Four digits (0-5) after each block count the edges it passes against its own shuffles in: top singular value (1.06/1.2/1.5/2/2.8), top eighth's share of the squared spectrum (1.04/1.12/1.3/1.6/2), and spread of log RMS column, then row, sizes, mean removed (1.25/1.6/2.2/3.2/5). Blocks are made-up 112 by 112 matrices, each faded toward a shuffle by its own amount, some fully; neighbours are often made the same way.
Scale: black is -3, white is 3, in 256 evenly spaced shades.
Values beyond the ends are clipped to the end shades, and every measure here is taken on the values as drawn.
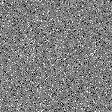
2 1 0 0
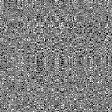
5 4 3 3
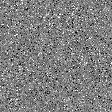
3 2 0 0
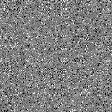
4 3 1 2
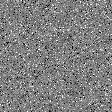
1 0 0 0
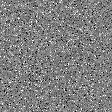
2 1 0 0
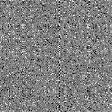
4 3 2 1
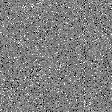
3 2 1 0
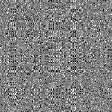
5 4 3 2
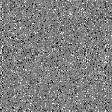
4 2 2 0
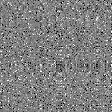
4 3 2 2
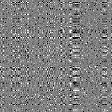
5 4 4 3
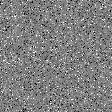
3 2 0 0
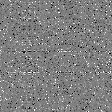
4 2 1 1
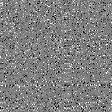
4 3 2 2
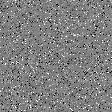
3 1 0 0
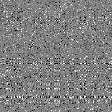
5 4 2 3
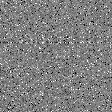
3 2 0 1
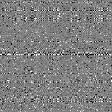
5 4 2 3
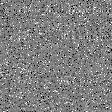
3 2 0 0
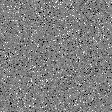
2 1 0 0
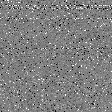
4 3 0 2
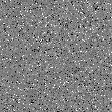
2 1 0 0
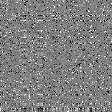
4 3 1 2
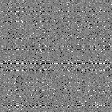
5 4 2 3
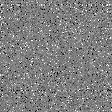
3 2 0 1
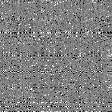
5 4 2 3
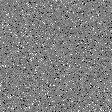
0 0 0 0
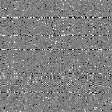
5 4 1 3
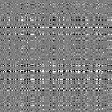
5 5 4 4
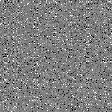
4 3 2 2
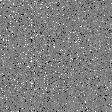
2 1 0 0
